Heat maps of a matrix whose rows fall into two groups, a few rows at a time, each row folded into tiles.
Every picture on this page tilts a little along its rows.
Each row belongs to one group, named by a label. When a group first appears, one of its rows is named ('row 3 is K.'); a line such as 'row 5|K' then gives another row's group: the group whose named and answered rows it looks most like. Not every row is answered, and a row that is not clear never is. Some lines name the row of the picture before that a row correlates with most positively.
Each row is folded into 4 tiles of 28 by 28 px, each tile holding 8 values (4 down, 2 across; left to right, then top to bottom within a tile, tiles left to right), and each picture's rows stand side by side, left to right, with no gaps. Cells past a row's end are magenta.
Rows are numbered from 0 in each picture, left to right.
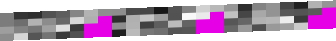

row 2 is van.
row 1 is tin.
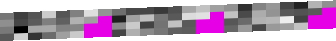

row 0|van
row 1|tin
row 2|van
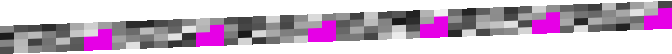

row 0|tin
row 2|van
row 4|van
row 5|van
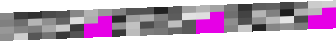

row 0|tin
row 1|tin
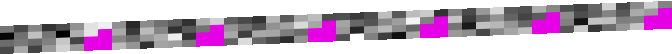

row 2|van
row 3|van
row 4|van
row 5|van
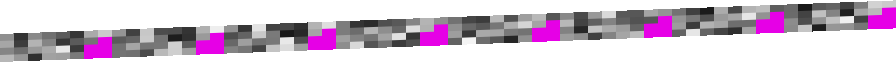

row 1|tin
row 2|tin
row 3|tin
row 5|van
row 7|tin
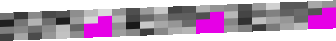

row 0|tin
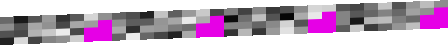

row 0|van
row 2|tin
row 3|van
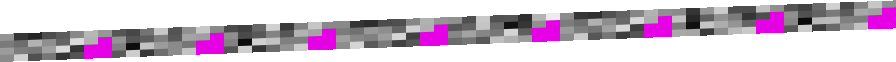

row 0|tin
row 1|van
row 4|tin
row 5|tin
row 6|van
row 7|van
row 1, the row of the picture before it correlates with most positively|3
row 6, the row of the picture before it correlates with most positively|3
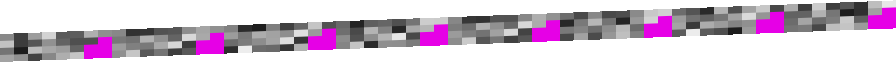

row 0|van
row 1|tin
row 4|tin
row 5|tin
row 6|van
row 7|tin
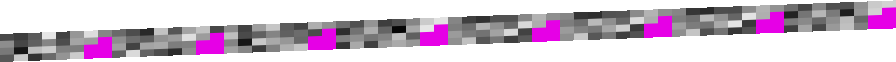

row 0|van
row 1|van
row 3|tin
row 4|tin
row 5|tin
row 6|tin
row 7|tin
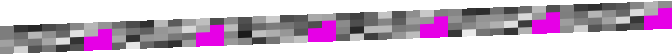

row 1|van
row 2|van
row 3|van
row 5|tin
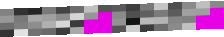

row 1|van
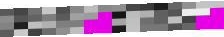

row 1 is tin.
